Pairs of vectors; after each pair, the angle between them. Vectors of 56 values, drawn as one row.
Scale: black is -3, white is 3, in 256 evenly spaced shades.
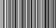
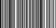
partly opposed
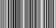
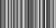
partly aligned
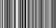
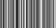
nearly opposite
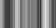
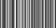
orthogonal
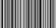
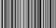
nearly parallel
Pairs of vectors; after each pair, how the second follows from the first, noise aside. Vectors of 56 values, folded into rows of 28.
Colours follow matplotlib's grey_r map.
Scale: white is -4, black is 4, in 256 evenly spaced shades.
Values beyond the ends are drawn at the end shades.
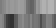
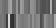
sign-scrambled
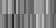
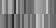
copied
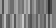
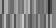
copied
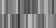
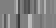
partly zeroed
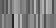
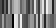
scaled up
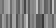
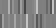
partly zeroed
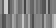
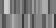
sign-scrambled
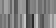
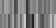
copied
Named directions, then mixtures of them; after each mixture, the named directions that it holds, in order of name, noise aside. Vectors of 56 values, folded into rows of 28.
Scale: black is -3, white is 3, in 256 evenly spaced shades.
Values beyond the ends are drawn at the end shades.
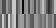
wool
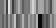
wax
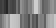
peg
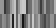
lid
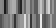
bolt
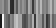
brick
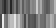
brick, peg, wool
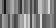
bolt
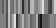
wax, wool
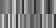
wool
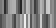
bolt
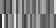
brick, lid, wool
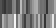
lid, peg, wool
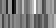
peg, wax, wool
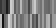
brick, lid, peg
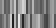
lid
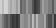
peg
